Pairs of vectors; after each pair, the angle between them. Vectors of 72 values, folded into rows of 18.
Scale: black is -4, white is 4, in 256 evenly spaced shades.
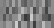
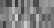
orthogonal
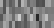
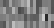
orthogonal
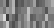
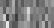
nearly parallel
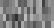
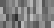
nearly parallel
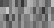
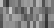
orthogonal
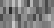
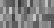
nearly opposite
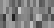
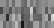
partly opposed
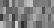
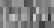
orthogonal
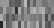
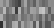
nearly parallel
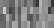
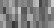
nearly opposite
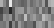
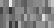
nearly parallel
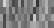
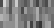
orthogonal
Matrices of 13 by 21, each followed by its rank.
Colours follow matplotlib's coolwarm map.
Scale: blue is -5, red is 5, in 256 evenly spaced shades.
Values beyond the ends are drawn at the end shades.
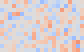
full rank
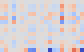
two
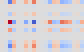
one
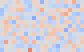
full rank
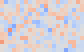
full rank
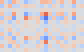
two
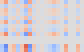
one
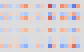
one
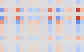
one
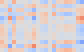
two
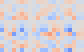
two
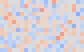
full rank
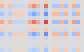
one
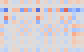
two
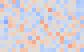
full rank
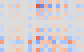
two
